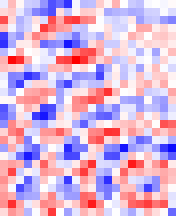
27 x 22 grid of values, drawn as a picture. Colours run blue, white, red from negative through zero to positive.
The halves do not mirror each other. Rings spread out from the bottom right. There is no overall slope. No single row or column stands out from its neighbours. Stripes running across repeat 6 times from top to bottom. The top right is the smoothest part.
